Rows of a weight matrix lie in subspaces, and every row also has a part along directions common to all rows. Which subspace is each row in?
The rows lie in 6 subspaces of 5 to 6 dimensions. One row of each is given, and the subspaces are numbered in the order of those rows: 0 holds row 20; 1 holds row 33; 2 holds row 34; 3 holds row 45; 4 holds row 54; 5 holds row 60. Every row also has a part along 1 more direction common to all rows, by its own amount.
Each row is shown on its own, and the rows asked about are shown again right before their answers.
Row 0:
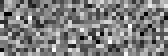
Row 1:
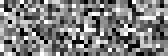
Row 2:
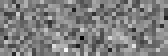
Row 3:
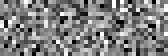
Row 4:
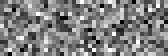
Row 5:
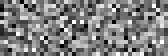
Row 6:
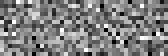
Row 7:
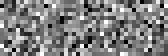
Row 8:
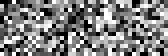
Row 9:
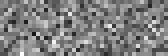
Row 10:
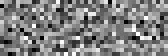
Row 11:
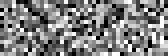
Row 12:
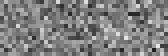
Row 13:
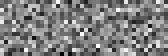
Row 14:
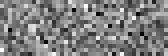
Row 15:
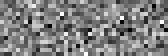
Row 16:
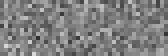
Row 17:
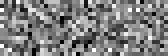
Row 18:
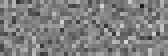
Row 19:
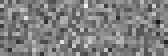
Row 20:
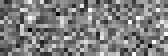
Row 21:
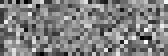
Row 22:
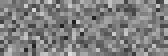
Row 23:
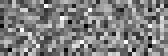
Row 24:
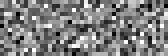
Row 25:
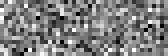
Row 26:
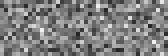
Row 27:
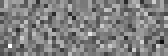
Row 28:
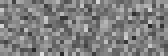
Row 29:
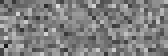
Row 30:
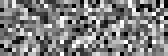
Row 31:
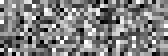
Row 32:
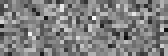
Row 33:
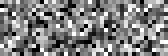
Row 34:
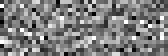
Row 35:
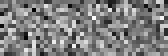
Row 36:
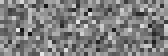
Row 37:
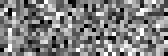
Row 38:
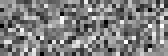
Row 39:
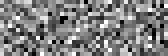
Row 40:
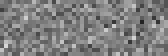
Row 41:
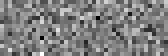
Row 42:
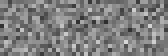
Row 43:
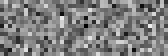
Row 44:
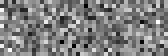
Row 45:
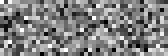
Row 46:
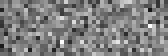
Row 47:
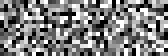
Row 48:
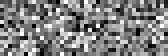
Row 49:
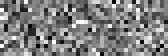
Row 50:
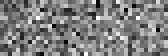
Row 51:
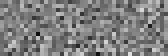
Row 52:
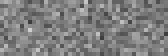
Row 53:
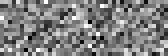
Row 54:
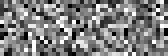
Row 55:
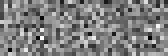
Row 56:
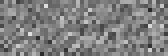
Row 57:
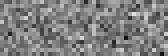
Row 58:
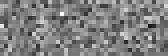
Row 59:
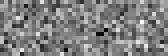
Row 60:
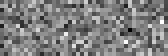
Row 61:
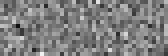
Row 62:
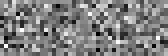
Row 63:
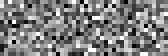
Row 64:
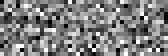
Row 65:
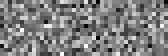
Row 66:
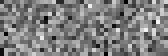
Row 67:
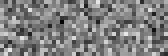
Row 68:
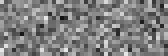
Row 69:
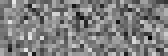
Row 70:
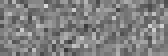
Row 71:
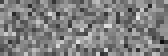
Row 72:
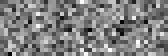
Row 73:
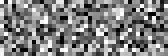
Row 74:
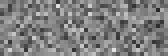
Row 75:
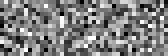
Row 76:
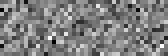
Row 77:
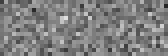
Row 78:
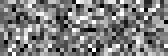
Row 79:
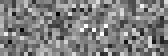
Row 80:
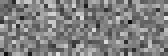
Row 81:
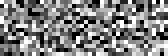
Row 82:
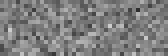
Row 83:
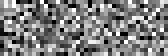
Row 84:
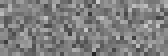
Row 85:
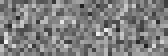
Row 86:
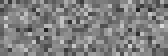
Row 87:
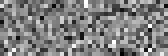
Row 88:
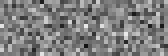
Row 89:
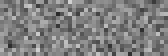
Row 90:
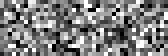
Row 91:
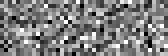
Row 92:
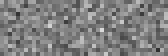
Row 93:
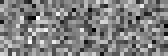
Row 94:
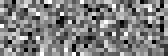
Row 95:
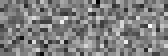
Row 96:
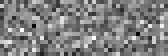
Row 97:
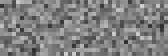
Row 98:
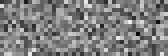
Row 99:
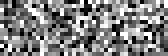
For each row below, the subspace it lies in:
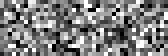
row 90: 5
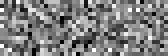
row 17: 1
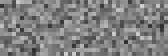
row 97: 2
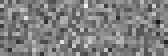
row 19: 1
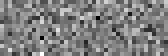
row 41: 0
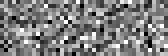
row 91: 5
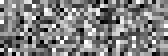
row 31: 0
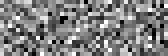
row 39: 3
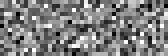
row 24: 5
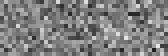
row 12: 4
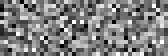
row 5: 4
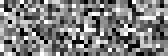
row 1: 5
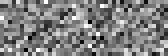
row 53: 0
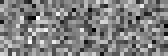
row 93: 0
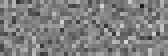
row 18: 2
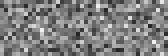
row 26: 4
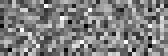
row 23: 0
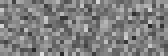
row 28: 4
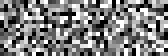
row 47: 0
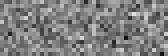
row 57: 4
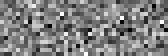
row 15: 5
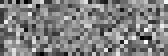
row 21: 2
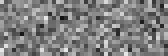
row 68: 3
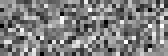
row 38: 3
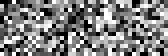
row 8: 0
